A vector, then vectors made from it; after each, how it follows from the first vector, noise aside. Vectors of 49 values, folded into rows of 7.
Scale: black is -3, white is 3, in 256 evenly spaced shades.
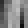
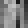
wrapped around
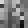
sign-scrambled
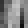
copied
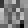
sign-scrambled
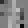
partly zeroed
